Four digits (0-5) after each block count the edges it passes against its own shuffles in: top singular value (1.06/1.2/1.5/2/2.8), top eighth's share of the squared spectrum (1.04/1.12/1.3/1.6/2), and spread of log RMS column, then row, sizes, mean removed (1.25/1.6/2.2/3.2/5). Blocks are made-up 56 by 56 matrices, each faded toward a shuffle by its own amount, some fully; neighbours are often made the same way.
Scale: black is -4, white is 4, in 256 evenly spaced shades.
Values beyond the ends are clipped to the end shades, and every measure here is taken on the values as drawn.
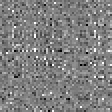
4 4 2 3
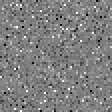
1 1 0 0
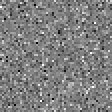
0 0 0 0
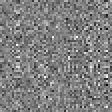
4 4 3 2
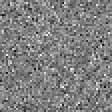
0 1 0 0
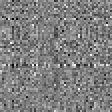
4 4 2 2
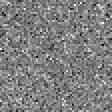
1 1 0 1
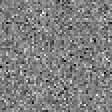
2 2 1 0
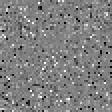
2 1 0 0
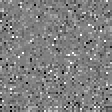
3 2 0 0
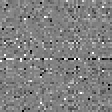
4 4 2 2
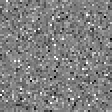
0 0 1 0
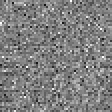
3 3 0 1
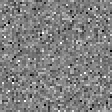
1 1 0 0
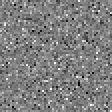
0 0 0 0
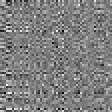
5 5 3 3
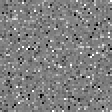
0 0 0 0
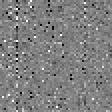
3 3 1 0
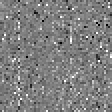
3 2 1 0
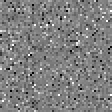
1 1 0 0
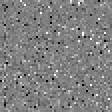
2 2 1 0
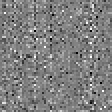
4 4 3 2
